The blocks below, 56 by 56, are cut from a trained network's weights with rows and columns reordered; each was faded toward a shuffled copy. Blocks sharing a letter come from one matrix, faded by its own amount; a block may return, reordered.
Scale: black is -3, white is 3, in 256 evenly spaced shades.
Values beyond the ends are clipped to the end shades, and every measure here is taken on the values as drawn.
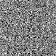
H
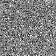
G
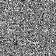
G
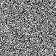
G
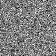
G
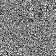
G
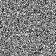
H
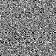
H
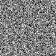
G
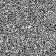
H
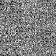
H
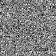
G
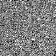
G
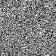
H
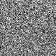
G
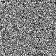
H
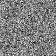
G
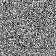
G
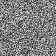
G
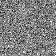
G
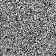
G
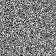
G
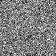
H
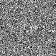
H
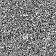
H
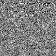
H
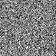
G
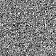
G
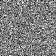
H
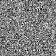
H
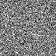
H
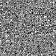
G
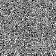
G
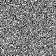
H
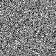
G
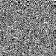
H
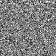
H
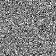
H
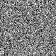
G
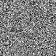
H
